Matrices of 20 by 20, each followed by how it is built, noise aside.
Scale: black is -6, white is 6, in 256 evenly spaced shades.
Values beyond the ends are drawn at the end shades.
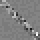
banded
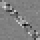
banded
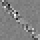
banded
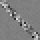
banded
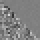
lower triangular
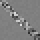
banded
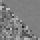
lower triangular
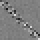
banded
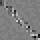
banded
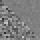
lower triangular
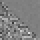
lower triangular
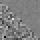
lower triangular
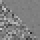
lower triangular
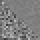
lower triangular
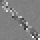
banded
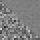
lower triangular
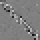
banded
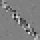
banded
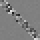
banded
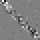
banded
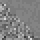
lower triangular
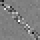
banded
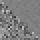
lower triangular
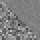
lower triangular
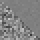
lower triangular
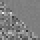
lower triangular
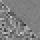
lower triangular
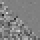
lower triangular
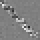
banded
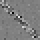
banded
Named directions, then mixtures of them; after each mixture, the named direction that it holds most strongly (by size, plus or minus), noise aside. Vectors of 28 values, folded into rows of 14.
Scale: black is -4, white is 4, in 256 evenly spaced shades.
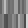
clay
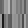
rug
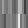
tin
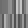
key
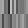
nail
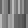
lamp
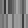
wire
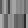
lamp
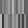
rug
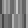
clay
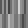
lamp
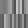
key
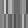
wire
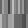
lamp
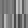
key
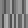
key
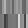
clay
